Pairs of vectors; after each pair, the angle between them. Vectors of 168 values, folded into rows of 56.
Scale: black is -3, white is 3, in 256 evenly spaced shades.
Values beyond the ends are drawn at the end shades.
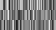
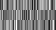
partly opposed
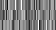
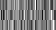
orthogonal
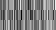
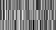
orthogonal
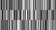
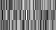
nearly parallel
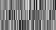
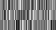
partly opposed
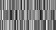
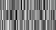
nearly parallel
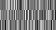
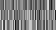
orthogonal
